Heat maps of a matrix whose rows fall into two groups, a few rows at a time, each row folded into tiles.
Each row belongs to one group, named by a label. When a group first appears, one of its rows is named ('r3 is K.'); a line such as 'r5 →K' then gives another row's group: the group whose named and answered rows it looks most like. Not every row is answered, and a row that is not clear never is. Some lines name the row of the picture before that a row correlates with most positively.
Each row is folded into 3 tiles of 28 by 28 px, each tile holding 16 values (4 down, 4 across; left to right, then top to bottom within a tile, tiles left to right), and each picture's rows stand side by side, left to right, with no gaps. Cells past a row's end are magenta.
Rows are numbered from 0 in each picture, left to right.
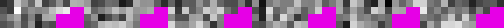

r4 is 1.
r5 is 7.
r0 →1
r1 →7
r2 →7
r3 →1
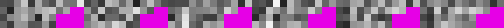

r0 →1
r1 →7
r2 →1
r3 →1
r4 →1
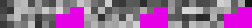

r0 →1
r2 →7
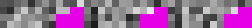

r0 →1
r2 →1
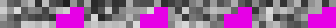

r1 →7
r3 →1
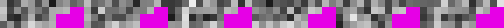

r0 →7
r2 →1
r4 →1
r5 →1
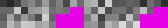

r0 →7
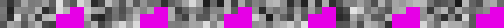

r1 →7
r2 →7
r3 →7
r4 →1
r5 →7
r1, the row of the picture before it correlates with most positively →1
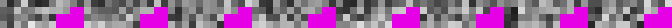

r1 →7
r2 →1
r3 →7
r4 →7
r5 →7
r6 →1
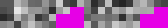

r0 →1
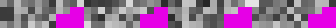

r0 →1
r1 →7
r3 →7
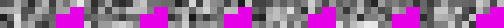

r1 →7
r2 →1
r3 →1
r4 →7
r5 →1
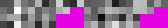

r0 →1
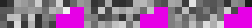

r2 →7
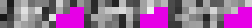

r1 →1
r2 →1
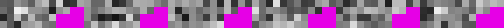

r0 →1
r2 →7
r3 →7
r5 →1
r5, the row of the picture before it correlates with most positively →0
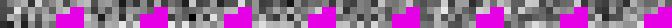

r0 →1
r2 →7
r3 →7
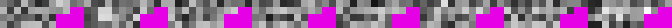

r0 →7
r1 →1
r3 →7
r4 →7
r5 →1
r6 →7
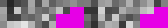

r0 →7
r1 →1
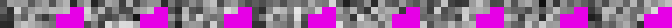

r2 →1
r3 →1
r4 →7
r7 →1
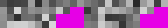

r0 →7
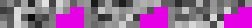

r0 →1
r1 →7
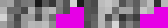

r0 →7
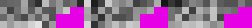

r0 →7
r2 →7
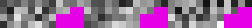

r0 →1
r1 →7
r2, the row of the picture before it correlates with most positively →1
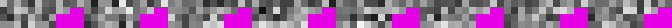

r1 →1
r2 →7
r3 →7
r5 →7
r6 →1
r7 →1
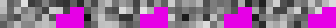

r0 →7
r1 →1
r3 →1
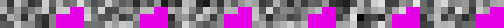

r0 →1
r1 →7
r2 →1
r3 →7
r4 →1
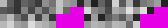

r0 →7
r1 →7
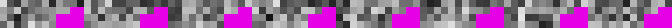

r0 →7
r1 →7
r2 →1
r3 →7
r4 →1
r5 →7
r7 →7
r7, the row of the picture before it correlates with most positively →0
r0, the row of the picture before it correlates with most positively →0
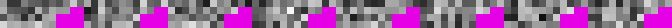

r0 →7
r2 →7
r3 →1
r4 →7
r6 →1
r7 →1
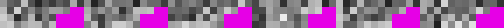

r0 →7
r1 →7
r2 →7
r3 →1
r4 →7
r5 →7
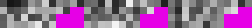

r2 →1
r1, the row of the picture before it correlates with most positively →2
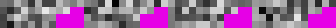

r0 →1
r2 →7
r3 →7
